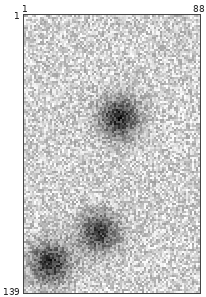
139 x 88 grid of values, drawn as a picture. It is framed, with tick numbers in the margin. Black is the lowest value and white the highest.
Histogram: skewed, a long tail of low values. Dips: three. Odd rows or columns: none. Mirror symmetry: none.
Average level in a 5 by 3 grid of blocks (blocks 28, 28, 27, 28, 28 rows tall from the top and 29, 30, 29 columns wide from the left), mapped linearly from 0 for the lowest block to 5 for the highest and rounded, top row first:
5 5 5
5 1 5
5 3 5
4 2 5
0 3 5
